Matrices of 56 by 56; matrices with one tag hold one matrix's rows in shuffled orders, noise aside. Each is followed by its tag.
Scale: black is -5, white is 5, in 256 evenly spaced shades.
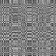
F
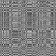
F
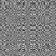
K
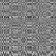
F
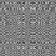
K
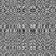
K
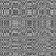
F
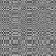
F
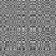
K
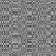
F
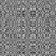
K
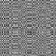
F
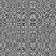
K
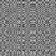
K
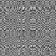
K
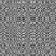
K
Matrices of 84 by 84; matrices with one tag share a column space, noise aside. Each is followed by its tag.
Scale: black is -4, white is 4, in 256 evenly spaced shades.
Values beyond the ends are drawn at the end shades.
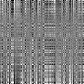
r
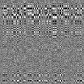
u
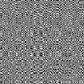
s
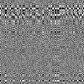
u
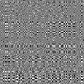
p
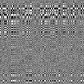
u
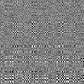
p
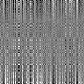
r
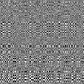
p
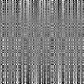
r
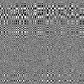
u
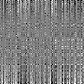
r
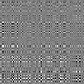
p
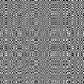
s
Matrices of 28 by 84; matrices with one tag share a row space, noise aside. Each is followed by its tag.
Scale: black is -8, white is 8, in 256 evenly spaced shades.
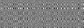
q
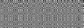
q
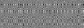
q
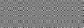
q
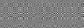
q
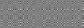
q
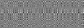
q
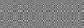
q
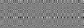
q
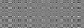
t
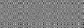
q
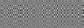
q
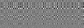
q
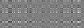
t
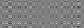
t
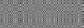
q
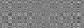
t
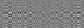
t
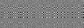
q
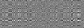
t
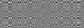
t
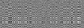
t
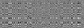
t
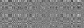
t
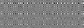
q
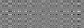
t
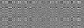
t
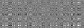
t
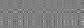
q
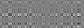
t
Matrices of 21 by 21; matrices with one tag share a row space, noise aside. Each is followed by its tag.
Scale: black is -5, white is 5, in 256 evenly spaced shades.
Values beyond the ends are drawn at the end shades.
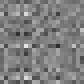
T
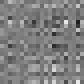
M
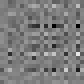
M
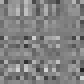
T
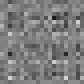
M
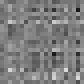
M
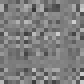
T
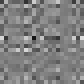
T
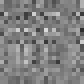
T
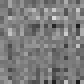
M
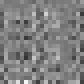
T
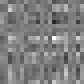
M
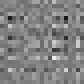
M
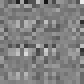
T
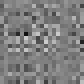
T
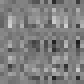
M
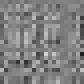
T
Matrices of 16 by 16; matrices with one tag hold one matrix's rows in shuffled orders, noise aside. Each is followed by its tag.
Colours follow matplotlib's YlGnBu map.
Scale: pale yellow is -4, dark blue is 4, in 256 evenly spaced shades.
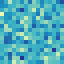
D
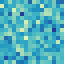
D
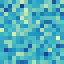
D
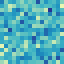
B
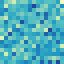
B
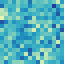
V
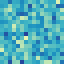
D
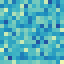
B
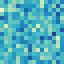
V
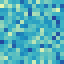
V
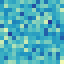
B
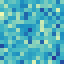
V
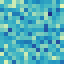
B
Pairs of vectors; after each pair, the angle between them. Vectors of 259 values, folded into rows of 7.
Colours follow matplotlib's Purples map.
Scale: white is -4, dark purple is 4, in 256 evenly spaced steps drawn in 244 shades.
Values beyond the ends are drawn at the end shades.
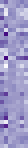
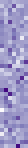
orthogonal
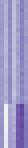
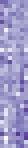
partly aligned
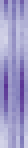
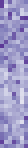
partly opposed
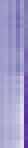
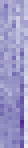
nearly opposite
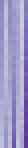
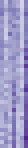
nearly parallel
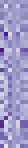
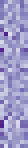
nearly parallel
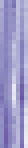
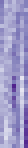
nearly opposite
